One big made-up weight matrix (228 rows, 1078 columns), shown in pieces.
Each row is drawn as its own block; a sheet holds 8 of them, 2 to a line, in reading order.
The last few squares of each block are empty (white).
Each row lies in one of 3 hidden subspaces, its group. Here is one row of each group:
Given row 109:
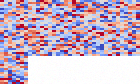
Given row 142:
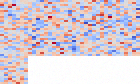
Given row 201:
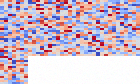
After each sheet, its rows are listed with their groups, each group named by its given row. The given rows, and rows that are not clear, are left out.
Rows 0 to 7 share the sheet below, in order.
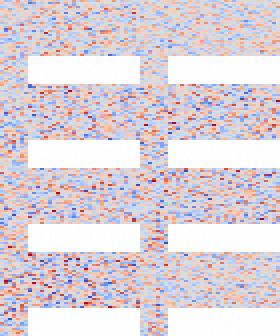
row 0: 201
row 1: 142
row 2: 201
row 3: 142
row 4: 142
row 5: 109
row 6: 201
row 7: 109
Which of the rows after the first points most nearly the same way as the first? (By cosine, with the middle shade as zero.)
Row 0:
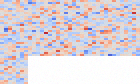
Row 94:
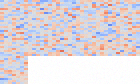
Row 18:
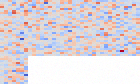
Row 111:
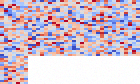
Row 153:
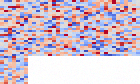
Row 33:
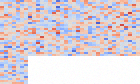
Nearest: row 153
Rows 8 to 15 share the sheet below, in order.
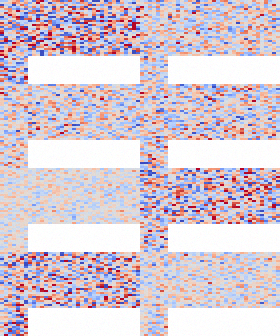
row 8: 142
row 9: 201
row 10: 142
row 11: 109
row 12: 142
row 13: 142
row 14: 109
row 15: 109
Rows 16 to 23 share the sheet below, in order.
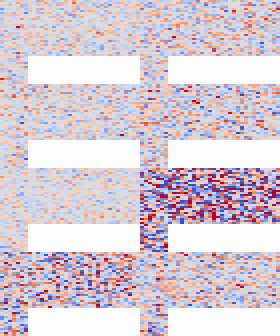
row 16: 109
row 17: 142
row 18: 109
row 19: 201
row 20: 109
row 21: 142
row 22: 201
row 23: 109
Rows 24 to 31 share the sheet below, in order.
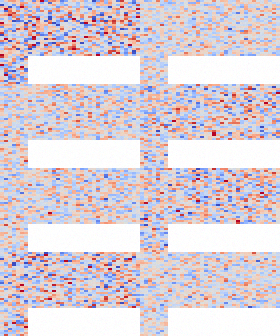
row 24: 142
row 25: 201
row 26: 201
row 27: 142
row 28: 201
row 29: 201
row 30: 109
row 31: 201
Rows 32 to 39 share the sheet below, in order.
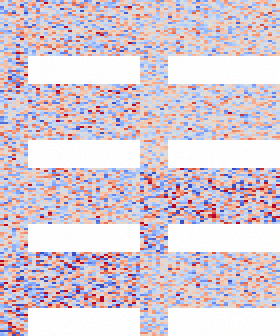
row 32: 109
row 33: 201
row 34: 201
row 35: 201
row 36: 201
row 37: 142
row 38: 109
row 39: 201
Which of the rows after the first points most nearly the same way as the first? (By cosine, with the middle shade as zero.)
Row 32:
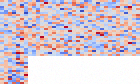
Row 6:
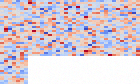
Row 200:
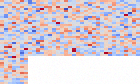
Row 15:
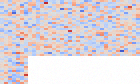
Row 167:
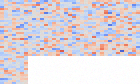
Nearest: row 15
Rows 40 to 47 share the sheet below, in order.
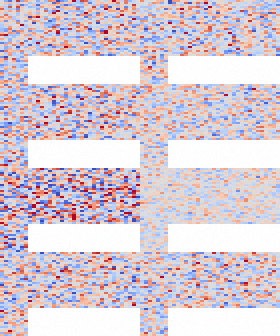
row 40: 201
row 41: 201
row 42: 201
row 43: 142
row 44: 142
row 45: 201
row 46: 142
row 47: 201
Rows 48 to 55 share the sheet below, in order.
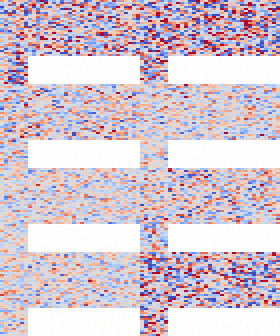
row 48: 109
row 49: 142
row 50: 201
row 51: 109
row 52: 201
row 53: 201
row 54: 201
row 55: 142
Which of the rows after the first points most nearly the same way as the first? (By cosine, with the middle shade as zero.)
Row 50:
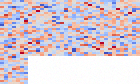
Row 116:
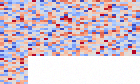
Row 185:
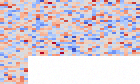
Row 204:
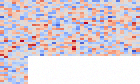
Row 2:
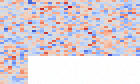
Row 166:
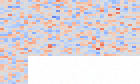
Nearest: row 166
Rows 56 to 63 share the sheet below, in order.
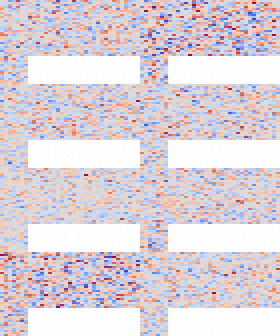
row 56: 201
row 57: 201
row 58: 142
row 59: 201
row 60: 109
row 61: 109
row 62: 142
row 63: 142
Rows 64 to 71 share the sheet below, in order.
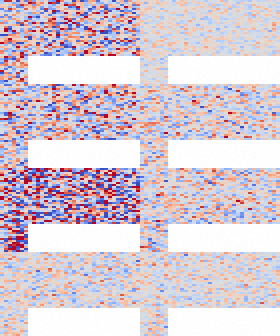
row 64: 201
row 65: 142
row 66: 201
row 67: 201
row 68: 109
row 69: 109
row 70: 142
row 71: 109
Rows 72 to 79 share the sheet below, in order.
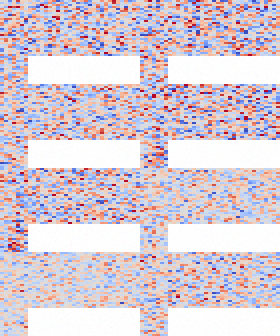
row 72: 201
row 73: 201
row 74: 109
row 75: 109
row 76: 109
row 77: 201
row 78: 109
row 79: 142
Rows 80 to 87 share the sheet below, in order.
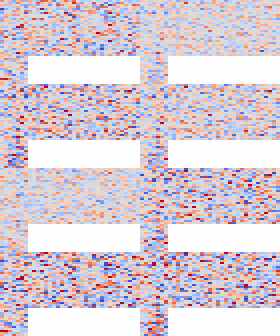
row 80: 109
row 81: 109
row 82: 109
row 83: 109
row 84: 109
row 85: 109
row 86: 109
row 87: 109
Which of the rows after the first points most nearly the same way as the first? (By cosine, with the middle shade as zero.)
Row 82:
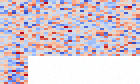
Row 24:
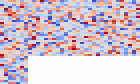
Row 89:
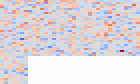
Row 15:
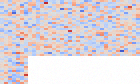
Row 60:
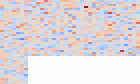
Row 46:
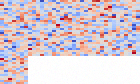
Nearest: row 15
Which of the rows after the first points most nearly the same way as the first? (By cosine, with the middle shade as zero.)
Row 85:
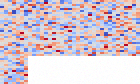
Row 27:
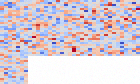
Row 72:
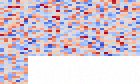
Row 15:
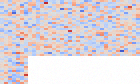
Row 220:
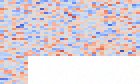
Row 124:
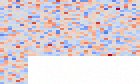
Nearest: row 15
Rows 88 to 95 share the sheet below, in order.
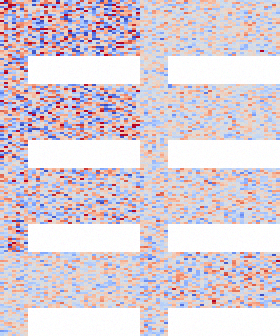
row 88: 142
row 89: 109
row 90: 142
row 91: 201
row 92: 109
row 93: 109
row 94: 109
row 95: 142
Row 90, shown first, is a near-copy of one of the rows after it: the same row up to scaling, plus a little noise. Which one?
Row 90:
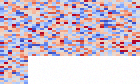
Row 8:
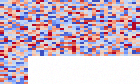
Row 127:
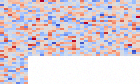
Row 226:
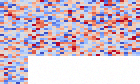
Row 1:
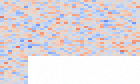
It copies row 1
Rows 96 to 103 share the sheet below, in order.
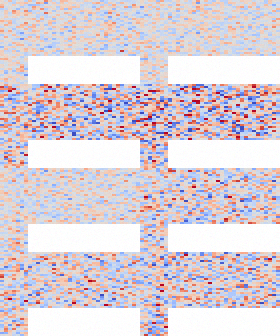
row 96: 109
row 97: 201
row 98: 142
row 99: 201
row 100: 109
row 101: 201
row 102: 201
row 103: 109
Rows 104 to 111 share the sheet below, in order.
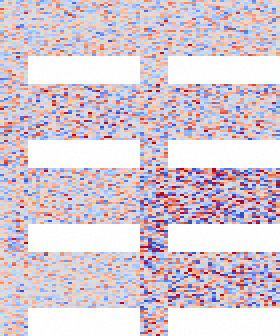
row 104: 109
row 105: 201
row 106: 201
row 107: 201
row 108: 109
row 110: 109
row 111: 142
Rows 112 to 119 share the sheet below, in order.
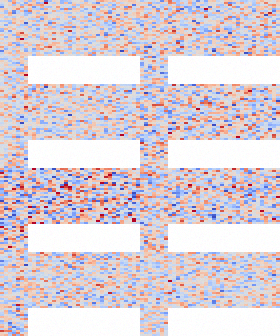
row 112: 109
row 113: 201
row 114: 109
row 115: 142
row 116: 142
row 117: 142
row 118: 109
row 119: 142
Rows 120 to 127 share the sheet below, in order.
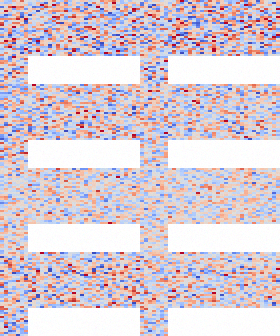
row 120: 201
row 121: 142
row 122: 142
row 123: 201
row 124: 201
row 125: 142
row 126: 142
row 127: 142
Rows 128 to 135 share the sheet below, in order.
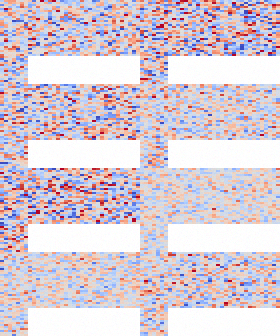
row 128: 142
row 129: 109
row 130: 109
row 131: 109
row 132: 142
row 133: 142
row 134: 142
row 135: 201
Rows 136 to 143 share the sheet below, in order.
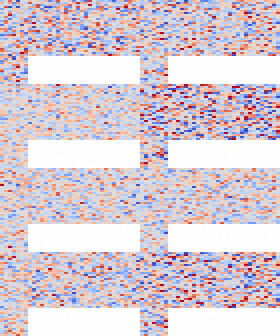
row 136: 201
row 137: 109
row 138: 201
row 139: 109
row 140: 142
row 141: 201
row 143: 109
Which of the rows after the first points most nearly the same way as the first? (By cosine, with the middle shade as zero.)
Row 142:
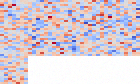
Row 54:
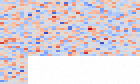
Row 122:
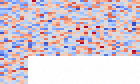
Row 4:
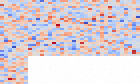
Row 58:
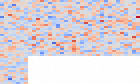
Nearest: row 4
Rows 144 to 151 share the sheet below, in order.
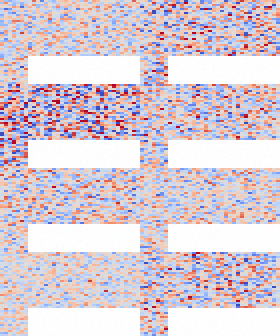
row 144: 142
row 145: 109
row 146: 201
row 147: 201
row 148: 201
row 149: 109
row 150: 201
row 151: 201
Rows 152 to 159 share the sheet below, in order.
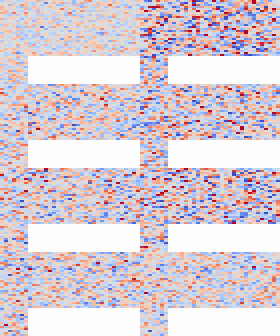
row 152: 109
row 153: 201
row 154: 142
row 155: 201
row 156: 109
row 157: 109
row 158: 142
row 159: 142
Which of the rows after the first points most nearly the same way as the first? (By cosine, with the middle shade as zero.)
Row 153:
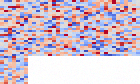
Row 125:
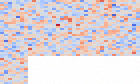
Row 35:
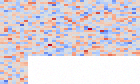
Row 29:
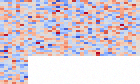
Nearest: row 29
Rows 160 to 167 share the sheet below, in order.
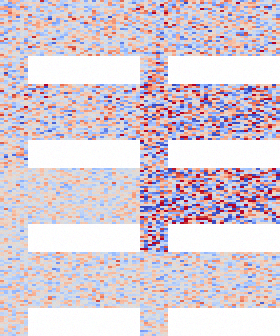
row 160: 142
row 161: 109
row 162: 109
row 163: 142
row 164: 142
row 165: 201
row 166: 201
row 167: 109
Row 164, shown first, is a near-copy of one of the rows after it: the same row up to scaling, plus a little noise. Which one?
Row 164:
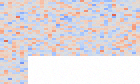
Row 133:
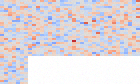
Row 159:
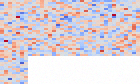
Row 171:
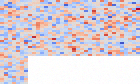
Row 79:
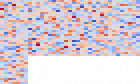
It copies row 159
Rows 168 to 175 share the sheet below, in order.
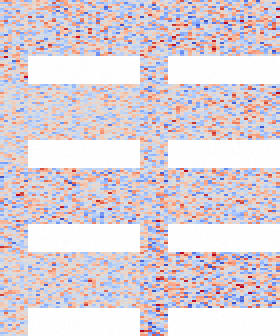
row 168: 201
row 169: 142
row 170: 109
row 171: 142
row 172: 109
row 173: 109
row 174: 201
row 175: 109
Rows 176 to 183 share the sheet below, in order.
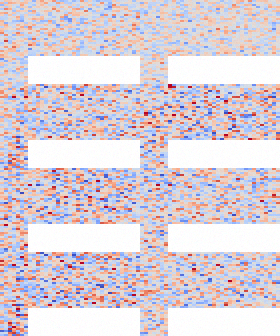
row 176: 142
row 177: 142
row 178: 109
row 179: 201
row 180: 201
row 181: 142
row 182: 109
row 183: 201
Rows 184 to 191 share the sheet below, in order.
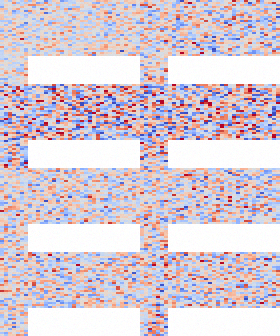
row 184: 109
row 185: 142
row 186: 201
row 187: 142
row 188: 201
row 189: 201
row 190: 201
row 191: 109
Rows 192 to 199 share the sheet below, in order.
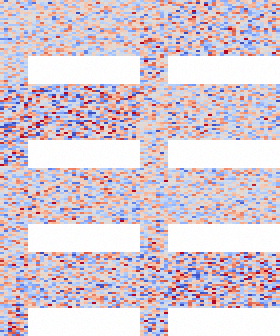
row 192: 201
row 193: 201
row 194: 201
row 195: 142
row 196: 142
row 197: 109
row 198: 109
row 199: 142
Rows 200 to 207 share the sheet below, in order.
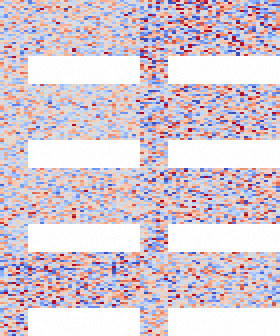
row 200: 201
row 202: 142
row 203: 201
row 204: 142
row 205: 109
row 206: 142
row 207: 142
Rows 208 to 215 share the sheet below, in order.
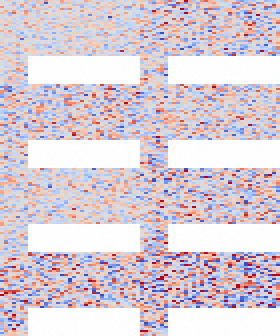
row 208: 109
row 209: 109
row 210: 142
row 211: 109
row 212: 142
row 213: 109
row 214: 201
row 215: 109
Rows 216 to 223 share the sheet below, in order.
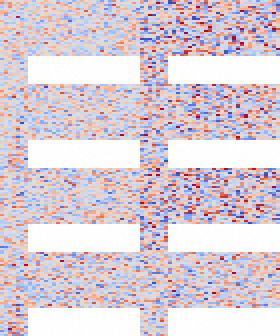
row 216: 142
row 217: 201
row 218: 109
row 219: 201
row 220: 109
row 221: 201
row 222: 109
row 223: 142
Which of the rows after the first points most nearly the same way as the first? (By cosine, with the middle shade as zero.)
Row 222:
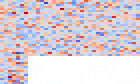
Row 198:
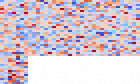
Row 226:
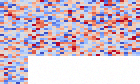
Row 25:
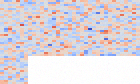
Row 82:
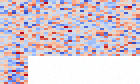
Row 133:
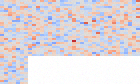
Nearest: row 198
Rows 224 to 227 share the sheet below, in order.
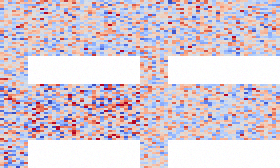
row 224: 109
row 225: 201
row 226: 142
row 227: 142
